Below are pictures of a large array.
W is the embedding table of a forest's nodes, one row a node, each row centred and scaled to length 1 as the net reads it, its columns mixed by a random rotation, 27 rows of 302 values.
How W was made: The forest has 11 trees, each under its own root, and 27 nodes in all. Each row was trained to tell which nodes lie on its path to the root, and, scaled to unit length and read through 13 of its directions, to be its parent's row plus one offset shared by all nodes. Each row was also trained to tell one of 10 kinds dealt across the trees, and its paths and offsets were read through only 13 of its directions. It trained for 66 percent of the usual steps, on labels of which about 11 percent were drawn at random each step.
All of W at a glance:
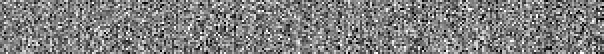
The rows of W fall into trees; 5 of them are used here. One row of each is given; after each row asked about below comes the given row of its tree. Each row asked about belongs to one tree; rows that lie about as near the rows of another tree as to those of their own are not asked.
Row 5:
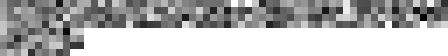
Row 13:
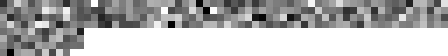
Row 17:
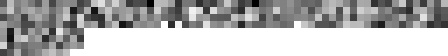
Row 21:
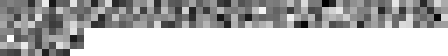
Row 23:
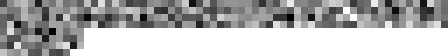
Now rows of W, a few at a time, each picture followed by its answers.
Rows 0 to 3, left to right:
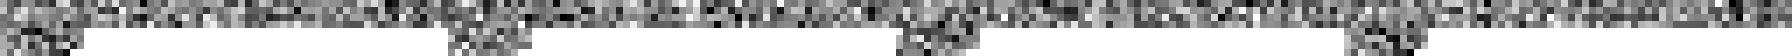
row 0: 23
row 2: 17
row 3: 23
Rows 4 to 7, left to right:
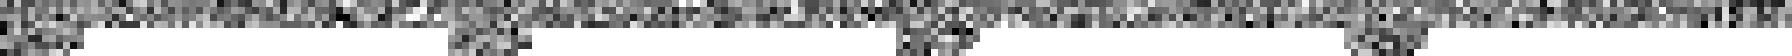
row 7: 13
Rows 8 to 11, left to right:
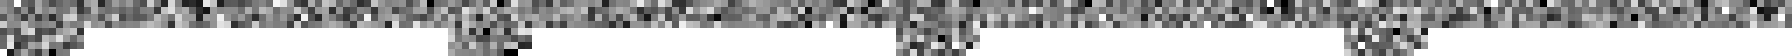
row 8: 13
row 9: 21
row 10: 23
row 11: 13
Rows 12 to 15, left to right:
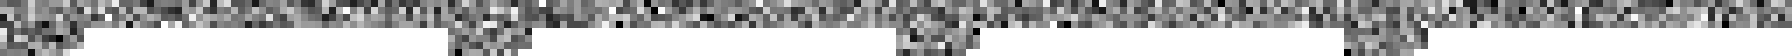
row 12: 17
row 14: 13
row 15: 17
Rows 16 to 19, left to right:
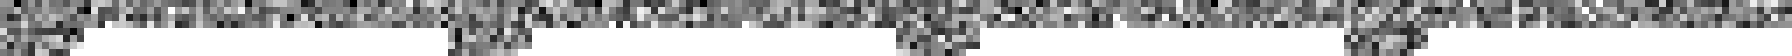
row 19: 5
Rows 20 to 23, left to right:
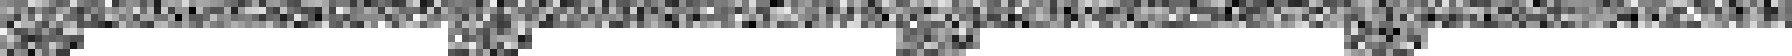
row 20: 21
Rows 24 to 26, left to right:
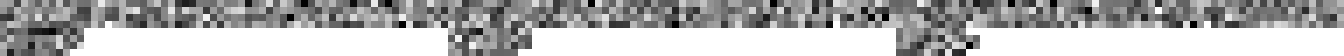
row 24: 23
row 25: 5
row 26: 21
